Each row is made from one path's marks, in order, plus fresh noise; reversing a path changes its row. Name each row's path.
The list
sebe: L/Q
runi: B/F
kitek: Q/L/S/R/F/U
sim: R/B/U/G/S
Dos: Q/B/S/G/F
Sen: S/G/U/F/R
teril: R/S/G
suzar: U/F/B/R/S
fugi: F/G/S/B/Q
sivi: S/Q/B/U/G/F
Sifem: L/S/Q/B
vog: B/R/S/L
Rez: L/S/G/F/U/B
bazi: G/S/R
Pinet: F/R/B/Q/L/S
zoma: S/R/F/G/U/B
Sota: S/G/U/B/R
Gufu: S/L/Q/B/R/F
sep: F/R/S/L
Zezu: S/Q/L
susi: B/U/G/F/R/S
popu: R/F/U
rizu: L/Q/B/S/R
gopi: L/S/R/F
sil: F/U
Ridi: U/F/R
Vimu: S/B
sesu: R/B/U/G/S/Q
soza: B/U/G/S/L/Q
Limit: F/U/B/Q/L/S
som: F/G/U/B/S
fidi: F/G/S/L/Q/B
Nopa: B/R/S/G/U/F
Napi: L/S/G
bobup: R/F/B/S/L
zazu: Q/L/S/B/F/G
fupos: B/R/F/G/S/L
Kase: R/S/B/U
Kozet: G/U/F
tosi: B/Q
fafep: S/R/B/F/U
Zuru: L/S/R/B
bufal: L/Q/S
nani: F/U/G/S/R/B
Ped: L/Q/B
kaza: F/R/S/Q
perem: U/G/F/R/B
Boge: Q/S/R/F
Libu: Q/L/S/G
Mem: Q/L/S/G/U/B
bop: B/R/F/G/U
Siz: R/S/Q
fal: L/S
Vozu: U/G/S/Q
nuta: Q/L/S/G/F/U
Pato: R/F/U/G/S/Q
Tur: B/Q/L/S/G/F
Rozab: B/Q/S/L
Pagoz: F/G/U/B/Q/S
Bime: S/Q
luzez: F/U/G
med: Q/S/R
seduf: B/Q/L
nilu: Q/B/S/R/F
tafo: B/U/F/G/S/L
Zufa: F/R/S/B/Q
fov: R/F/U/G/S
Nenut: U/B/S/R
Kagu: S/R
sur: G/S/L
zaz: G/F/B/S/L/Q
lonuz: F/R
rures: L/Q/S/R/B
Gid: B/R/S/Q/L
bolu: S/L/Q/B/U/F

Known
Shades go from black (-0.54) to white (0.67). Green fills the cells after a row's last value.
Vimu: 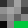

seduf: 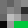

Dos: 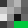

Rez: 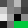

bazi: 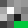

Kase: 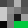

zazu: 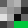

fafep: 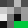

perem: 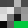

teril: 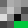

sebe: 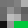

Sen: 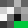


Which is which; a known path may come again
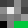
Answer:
Zuru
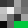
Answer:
Nenut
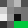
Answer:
sivi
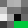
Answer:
nuta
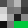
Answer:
Rez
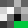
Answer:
Sen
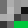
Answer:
fupos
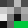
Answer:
fafep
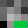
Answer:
Ped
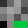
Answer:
Vimu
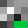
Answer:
bazi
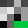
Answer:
perem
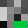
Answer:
Kase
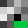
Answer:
susi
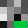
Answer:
zoma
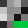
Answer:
som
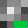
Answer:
sep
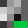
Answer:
Dos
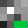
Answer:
Kagu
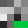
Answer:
kitek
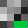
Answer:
zazu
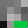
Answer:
sebe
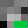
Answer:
seduf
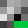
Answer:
teril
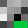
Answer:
fov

